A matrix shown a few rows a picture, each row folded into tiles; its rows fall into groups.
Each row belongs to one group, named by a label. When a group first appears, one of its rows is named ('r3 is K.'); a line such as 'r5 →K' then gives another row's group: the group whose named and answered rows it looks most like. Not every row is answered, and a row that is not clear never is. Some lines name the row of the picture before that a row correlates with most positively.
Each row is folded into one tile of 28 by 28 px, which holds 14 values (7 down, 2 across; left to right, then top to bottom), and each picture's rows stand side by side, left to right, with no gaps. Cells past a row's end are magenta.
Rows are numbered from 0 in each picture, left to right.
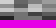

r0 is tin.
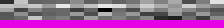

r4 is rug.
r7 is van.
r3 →rug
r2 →rug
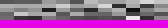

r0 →rug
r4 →van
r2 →rug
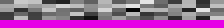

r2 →rug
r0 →van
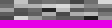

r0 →van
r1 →rug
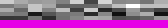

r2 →van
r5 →van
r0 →tin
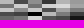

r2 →tin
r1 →rug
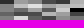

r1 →rug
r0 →van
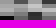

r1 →tin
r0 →tin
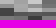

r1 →tin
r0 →tin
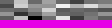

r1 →tin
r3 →rug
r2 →rug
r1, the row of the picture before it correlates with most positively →1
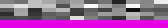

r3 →rug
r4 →van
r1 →tin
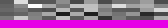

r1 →rug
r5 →tin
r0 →van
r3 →rug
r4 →rug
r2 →rug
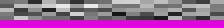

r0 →van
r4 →tin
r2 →rug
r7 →van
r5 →tin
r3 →rug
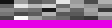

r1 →rug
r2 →tin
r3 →van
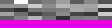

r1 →rug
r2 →tin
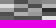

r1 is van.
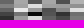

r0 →tin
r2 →tin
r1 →rug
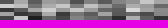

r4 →tin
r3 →rug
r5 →tin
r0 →van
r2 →tin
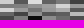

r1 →tin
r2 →rug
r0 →tin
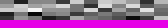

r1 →tin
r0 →tin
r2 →van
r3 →van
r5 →van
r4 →tin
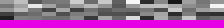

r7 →tin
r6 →van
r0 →tin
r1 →rug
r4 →van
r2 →van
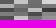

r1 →van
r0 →van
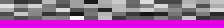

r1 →van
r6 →van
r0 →rug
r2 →van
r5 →tin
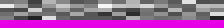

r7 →rug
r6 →van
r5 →rug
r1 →van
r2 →rug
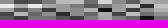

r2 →tin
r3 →van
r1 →rug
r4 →rug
